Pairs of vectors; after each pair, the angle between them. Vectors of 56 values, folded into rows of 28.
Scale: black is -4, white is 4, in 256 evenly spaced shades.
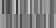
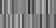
partly opposed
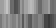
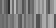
partly opposed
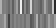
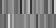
nearly opposite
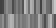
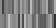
partly aligned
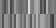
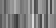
orthogonal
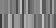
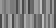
nearly parallel
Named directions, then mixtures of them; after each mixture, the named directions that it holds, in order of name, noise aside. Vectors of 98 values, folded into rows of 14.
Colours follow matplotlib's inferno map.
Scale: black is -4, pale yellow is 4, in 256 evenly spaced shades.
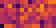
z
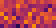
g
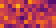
g, z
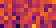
g, z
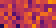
g, z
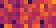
z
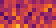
g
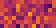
g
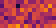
g, z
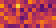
g, z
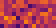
g
